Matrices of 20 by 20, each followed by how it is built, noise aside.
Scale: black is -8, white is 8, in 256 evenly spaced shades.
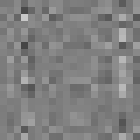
low rank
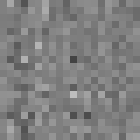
low rank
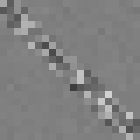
banded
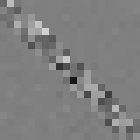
banded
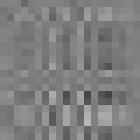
low rank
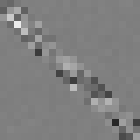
banded
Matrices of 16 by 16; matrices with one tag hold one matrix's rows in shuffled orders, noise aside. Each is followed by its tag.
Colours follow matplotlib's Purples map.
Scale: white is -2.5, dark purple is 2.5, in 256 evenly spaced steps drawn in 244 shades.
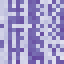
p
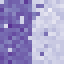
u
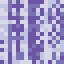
p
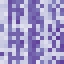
p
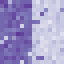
u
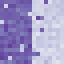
u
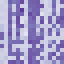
p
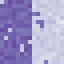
u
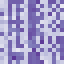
p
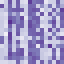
p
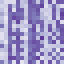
p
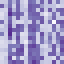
p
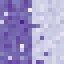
u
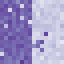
u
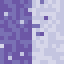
u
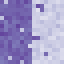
u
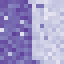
u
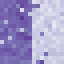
u
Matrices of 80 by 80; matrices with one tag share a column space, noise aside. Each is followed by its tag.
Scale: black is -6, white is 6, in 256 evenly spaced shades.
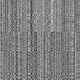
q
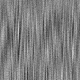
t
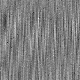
t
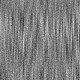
t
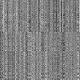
q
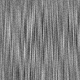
t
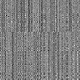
q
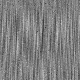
t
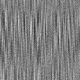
t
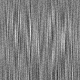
t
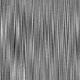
t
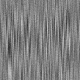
t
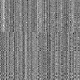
q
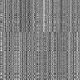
q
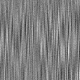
t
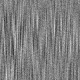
t
